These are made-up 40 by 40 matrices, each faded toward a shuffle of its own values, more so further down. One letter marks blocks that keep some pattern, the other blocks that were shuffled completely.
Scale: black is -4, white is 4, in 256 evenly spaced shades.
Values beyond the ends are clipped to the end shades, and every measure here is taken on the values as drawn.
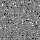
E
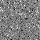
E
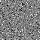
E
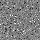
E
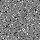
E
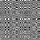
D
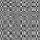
D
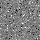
E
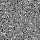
E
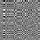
D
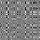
D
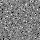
E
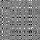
D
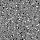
E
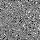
E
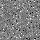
E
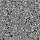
E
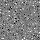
E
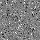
E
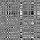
D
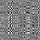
D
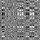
D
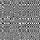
D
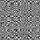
D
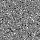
E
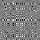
D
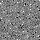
E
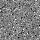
E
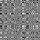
D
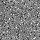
E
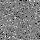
E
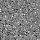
E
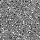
E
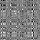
D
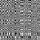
D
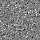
E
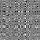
D
